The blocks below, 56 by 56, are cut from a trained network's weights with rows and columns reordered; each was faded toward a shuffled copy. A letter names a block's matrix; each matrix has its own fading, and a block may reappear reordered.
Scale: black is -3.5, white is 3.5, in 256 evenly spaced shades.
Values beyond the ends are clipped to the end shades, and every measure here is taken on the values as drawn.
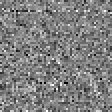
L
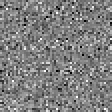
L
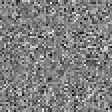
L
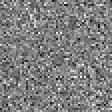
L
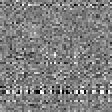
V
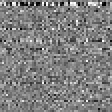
V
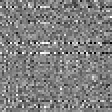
V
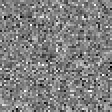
L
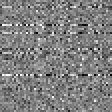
V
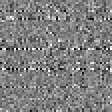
V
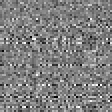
V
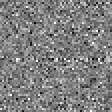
L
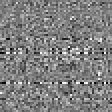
V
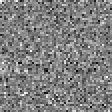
L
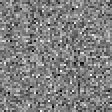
L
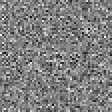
L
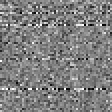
V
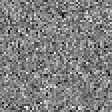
L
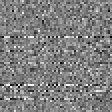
V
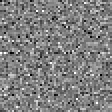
L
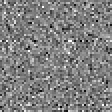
L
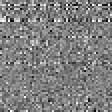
V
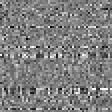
V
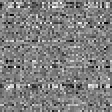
V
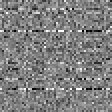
V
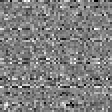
V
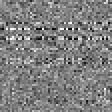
V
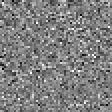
L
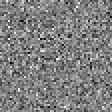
L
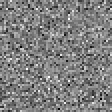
L
